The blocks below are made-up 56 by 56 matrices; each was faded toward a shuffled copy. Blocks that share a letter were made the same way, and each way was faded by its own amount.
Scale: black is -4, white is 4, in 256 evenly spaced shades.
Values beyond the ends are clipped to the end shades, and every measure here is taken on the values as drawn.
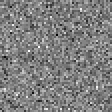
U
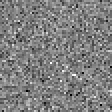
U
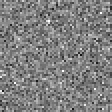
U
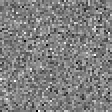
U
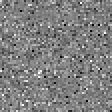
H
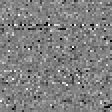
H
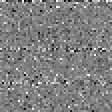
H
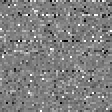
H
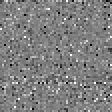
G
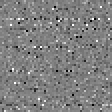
G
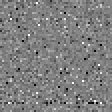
G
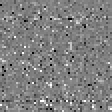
G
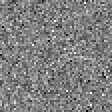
U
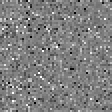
G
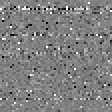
H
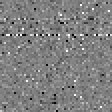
H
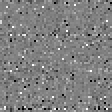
G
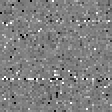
G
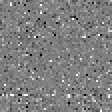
G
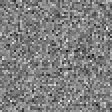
U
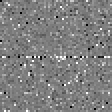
G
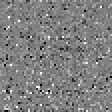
G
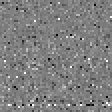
G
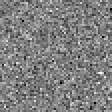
U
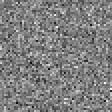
U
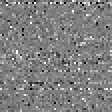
H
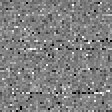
H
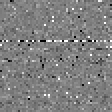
H
